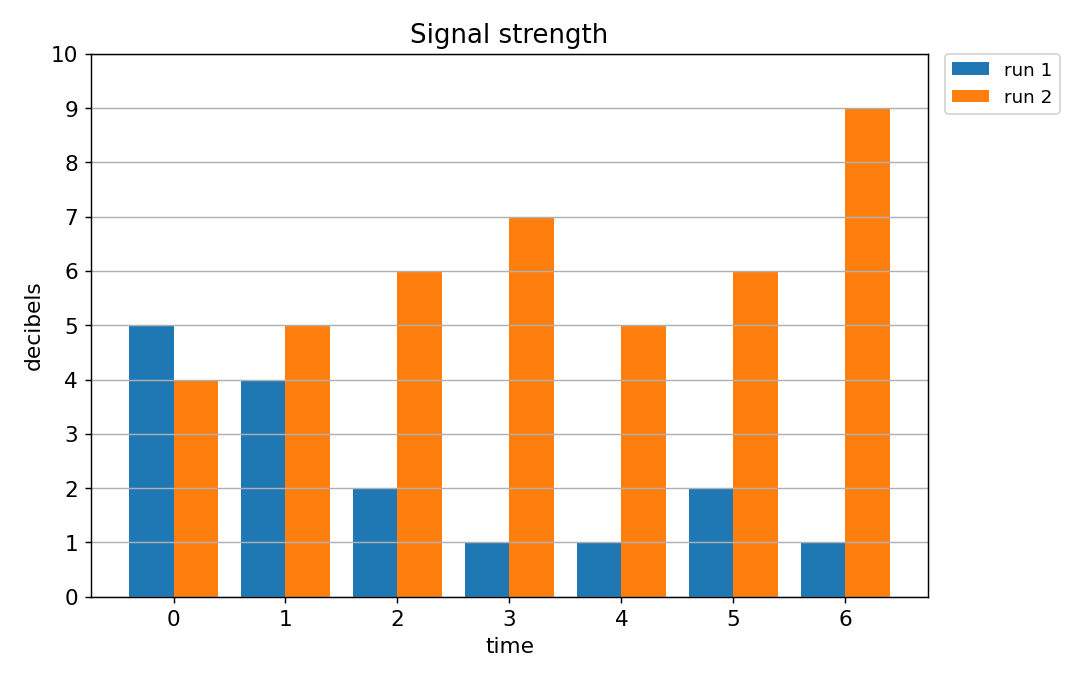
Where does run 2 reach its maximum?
6
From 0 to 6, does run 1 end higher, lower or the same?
lower
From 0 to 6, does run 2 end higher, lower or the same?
higher
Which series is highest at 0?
run 1
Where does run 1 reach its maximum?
0
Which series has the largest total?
run 2
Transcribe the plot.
Title: Signal strength
x-axis: time, ticks 0 1 2 3 4 5 6
y-axis: decibels, ticks 0 1 2 3 4 5 6 7 8 9 10
Legend: run 1, run 2
Values:
run 1: 5 4 2 1 1 2 1
run 2: 4 5 6 7 5 6 9
